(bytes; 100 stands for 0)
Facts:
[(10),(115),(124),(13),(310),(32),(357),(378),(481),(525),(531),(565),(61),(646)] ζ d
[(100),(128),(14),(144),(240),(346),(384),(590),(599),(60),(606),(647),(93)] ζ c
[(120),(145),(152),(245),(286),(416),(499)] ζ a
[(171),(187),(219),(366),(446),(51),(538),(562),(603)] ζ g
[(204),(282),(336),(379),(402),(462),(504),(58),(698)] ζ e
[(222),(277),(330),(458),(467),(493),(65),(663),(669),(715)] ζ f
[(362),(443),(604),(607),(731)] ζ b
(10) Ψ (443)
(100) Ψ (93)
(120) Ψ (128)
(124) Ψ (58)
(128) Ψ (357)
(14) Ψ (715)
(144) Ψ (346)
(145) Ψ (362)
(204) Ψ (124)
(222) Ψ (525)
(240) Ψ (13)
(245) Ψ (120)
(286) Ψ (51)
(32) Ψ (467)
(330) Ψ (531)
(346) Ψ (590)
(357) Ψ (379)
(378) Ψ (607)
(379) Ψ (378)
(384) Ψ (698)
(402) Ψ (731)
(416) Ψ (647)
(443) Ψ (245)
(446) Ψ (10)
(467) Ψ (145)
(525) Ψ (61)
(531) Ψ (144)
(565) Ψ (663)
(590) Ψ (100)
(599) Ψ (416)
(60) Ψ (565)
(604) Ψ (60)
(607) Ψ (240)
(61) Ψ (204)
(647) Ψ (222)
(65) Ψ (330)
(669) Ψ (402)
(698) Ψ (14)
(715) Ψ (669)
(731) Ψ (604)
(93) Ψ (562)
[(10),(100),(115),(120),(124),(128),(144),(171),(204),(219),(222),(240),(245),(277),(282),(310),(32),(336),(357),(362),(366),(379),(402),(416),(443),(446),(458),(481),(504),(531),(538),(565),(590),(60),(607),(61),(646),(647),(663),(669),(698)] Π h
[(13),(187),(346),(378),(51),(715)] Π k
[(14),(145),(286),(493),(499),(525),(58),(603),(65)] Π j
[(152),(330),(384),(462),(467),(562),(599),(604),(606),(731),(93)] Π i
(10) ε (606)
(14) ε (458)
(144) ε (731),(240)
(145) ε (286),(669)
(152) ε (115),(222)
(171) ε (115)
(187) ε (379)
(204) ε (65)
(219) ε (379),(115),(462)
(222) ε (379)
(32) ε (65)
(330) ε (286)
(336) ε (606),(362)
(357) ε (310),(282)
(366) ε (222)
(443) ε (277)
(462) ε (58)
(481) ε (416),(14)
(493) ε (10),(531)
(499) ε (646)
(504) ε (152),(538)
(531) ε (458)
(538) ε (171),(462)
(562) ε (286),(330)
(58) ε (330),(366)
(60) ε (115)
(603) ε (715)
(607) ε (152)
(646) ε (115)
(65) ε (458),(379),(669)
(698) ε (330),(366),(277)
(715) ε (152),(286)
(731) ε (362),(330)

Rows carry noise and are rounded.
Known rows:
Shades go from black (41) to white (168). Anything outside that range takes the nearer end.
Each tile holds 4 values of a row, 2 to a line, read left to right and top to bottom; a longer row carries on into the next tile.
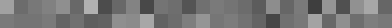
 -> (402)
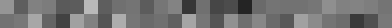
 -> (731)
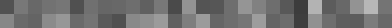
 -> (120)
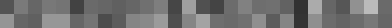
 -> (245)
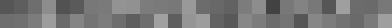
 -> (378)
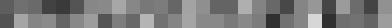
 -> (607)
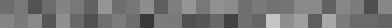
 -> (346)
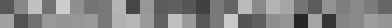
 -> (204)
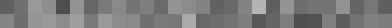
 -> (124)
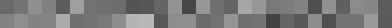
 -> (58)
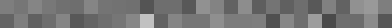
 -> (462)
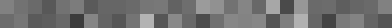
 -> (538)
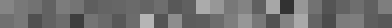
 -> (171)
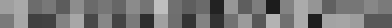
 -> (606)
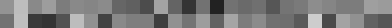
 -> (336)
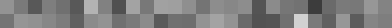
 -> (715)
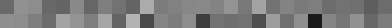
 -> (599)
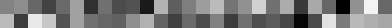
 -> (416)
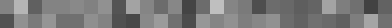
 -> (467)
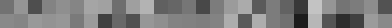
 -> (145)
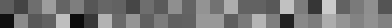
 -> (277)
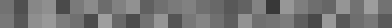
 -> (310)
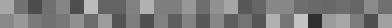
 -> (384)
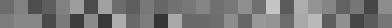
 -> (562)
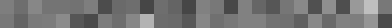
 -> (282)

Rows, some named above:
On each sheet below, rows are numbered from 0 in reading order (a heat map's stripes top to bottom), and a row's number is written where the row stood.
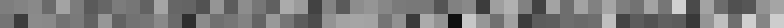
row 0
(458)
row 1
(481)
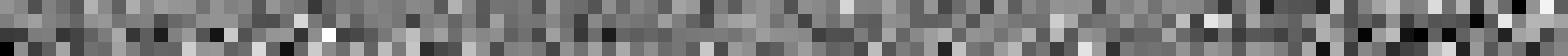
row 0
(715)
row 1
(458)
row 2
(65)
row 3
(416)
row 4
(443)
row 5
(336)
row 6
(603)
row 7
(240)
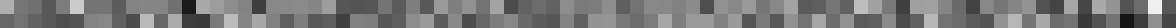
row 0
(51)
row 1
(330)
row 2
(286)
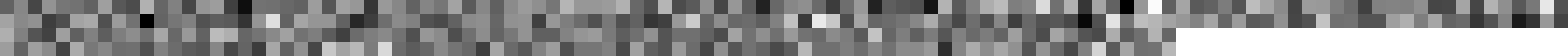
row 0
(144)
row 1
(60)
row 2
(416)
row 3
(286)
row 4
(14)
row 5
(115)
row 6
(698)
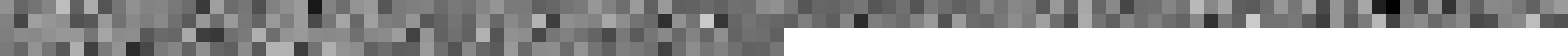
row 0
(669)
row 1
(504)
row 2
(366)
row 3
(10)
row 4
(531)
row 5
(604)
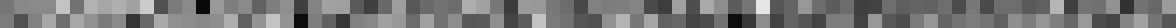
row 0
(32)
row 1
(286)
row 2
(446)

